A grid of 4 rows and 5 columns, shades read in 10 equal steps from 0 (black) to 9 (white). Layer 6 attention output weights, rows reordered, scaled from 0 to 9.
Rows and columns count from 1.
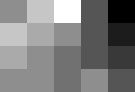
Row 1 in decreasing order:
9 7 5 3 0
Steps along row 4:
same down up down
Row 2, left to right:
7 6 5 3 1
